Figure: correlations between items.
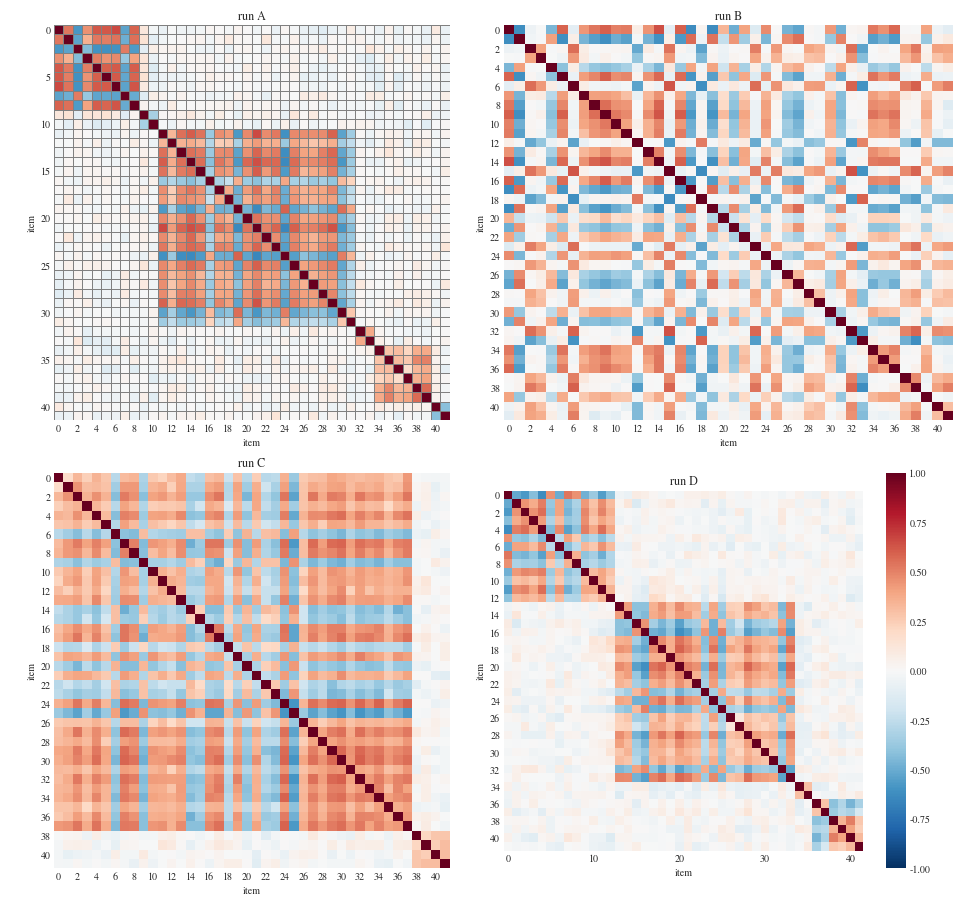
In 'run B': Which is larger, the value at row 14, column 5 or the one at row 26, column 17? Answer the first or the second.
the first
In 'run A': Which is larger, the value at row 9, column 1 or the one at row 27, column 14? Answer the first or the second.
the second
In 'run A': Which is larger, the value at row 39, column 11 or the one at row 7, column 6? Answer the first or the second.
the first
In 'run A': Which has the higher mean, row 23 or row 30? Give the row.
23
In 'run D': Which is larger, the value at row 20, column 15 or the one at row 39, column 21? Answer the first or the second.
the second
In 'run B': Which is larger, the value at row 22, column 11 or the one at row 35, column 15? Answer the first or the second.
the first
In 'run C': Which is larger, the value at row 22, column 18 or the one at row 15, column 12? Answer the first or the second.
the first
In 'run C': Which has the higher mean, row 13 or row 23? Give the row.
13
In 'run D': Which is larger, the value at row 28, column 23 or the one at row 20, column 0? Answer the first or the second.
the second
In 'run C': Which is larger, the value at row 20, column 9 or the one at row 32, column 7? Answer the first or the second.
the second
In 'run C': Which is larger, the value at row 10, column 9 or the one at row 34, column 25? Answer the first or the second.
the first
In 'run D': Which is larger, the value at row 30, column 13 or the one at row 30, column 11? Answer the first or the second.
the first
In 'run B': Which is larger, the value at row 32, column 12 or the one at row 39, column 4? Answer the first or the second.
the second
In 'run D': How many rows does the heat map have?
42
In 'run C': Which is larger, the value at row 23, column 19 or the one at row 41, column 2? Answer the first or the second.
the second
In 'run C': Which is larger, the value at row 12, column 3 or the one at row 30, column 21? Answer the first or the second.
the second
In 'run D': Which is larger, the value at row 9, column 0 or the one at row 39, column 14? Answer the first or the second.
the second
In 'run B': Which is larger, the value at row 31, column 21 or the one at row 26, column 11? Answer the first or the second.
the first
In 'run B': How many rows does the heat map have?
42
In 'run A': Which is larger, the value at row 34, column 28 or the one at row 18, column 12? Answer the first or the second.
the second
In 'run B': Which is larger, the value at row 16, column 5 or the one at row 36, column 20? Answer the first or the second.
the first
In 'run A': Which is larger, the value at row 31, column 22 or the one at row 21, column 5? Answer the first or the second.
the second
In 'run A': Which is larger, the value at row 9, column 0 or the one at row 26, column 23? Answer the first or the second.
the second
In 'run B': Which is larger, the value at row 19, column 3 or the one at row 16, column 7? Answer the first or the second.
the second
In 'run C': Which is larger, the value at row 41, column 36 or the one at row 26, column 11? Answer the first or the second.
the second
